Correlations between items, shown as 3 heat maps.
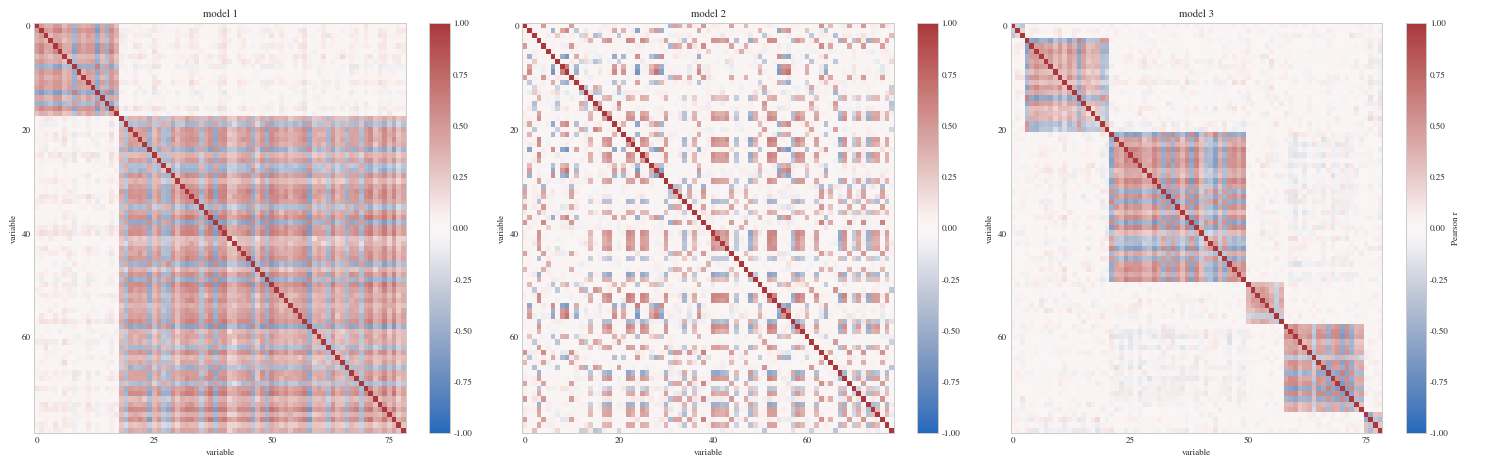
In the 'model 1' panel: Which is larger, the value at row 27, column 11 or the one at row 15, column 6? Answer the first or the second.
the first
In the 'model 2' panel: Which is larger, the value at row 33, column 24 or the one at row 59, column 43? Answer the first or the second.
the second
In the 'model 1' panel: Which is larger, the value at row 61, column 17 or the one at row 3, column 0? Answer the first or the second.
the second
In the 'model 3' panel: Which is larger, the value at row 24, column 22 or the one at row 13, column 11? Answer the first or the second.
the first
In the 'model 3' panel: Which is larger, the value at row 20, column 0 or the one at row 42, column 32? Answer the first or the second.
the second
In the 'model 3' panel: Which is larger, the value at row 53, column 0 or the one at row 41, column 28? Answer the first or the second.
the first
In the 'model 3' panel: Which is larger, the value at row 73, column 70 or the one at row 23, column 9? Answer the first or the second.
the second
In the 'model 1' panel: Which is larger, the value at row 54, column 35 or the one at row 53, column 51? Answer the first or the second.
the second
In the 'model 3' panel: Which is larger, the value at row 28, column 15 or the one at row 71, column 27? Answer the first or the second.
the first
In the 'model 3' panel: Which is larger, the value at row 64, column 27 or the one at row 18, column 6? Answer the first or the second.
the second
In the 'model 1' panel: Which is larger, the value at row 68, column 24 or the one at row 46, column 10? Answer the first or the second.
the second
